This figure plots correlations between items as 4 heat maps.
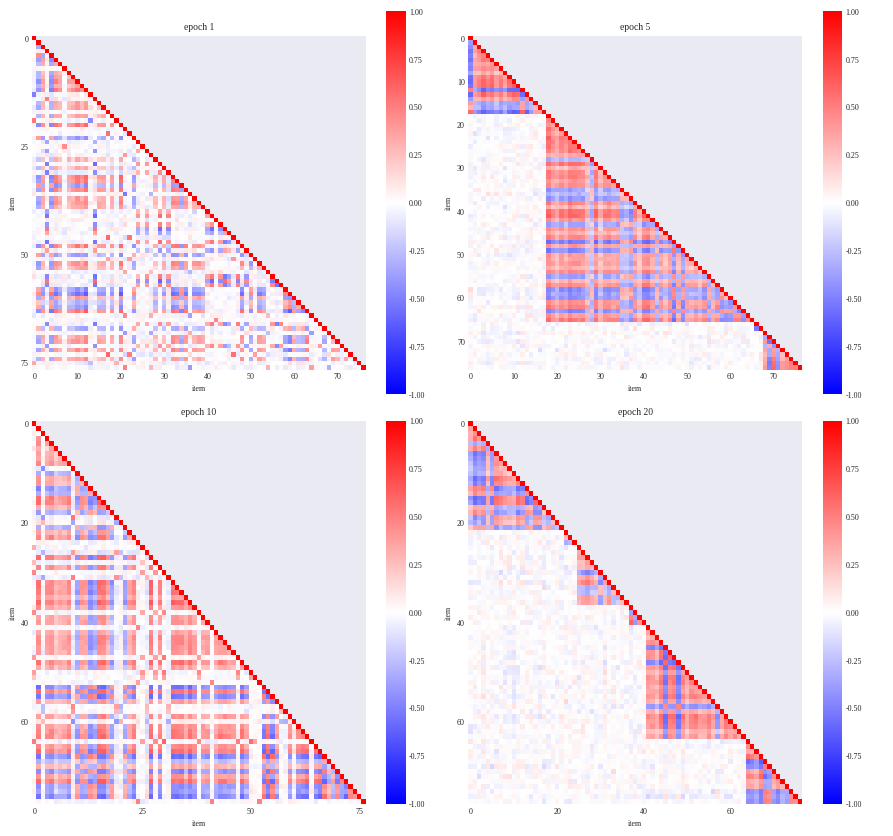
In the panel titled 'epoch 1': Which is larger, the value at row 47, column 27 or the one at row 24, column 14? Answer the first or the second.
the first
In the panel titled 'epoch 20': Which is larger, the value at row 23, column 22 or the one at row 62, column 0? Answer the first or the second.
the first
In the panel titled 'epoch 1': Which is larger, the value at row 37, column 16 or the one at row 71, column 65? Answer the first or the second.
the first
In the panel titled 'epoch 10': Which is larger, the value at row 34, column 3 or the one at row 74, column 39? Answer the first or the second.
the first
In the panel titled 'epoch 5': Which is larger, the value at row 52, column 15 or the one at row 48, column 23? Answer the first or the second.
the second
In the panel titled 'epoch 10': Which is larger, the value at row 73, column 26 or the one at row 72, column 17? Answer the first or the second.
the second
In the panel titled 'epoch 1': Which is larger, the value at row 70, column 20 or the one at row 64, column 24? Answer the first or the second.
the first
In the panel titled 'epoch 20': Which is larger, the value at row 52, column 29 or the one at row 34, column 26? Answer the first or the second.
the first
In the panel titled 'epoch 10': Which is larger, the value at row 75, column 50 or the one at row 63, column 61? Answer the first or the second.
the second
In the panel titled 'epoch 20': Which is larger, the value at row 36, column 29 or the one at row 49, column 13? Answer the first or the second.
the first
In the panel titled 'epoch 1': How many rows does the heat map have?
77
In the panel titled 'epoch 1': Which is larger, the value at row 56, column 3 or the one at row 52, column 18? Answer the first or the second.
the first
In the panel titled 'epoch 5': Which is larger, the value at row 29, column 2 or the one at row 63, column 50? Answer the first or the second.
the first
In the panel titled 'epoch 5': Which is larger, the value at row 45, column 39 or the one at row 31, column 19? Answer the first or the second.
the second
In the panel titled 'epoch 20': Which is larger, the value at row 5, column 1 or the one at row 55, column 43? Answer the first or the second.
the first
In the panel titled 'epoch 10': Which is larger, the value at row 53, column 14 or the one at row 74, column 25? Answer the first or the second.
the first
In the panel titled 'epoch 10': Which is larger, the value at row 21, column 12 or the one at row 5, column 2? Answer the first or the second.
the second
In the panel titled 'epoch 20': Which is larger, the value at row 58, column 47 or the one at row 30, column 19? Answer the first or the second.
the first
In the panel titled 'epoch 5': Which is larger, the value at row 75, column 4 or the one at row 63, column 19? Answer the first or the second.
the first
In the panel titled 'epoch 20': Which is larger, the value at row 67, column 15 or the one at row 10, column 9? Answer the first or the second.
the second
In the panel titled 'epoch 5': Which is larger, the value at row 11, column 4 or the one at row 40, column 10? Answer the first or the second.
the first
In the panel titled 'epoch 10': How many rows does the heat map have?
77
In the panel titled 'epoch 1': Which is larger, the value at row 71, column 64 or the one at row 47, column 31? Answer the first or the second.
the second
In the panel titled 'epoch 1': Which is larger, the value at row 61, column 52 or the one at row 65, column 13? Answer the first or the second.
the second
